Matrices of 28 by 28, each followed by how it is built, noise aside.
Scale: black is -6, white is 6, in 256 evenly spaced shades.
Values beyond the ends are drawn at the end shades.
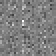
uneven columns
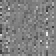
uneven columns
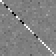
diagonal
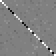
diagonal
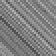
Toeplitz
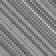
Toeplitz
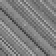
Toeplitz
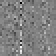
uneven columns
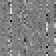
uneven columns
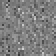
uneven columns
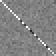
diagonal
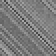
Toeplitz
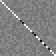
diagonal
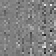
uneven columns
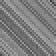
Toeplitz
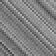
Toeplitz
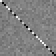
diagonal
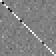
diagonal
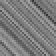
Toeplitz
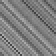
Toeplitz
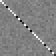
diagonal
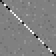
diagonal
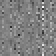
uneven columns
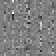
uneven columns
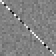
diagonal
